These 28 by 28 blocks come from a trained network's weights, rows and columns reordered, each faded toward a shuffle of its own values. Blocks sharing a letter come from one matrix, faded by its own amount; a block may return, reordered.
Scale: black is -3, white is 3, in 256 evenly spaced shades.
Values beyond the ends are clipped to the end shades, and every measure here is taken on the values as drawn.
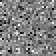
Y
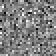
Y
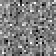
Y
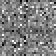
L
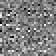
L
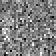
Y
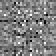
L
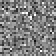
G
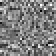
G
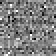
L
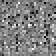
Y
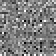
L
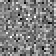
Y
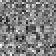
G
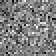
Y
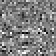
G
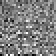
G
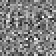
G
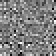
G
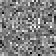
L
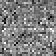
L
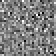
Y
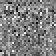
Y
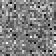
L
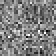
G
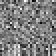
G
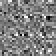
G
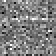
L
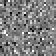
Y
